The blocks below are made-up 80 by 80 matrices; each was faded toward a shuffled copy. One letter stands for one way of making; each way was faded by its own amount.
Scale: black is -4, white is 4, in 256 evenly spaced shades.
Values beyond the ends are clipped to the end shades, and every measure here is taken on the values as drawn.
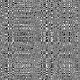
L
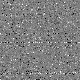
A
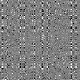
L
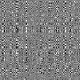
L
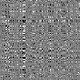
L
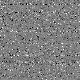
A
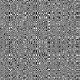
L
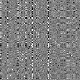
L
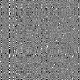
L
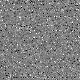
A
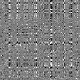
L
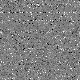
A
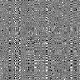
L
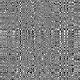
L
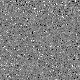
A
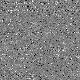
A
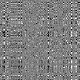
L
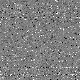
A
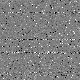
A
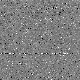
A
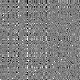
L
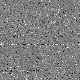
A
